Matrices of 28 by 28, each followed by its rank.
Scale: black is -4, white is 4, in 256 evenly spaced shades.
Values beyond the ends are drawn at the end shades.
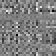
five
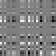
one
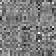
five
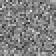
full rank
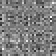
five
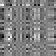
two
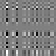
one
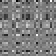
two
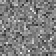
full rank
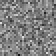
full rank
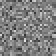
five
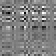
two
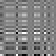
one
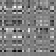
two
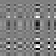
one
